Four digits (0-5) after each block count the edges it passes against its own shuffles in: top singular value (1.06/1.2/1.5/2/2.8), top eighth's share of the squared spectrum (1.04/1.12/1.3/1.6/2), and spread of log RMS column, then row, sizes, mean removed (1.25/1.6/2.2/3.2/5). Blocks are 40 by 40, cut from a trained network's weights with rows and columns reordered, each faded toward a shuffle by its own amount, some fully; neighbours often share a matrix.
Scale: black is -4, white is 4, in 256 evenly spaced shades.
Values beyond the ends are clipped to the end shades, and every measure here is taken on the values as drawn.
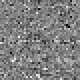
2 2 1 1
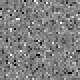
0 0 0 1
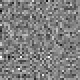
3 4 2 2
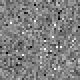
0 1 0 0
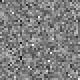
0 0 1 0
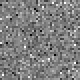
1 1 0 0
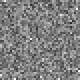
0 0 0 0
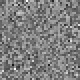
0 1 0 0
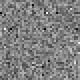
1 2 0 1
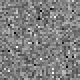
0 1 0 0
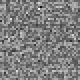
1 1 0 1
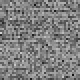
2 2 0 0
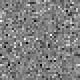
0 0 0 0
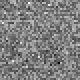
1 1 0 0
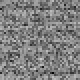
2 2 0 0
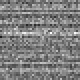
4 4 0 2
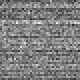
4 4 0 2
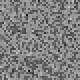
0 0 0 0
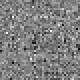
2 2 1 1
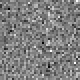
1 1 1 0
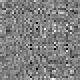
3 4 2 1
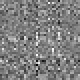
3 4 2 1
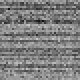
4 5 0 3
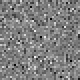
1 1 0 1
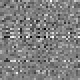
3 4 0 3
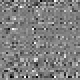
3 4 1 3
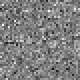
1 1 0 1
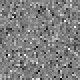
1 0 0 0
